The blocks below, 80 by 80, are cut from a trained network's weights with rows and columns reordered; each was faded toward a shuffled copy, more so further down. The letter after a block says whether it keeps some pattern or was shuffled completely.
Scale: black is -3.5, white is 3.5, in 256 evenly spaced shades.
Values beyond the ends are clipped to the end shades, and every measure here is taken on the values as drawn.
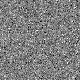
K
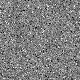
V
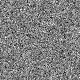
V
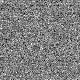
K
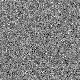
K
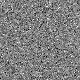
V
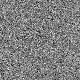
V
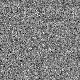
K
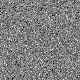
V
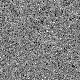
V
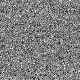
K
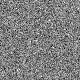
V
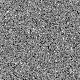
V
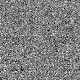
K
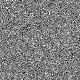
K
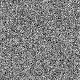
V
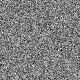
V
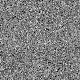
V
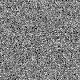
K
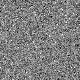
V
